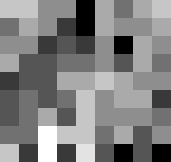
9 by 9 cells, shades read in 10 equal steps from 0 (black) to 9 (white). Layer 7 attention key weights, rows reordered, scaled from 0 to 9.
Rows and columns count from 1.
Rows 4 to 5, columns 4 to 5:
4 4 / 6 6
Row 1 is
7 7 5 5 0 6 4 6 7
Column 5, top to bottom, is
0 0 2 4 6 7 7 7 8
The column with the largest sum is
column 6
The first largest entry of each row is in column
1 2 8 1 6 5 5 3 3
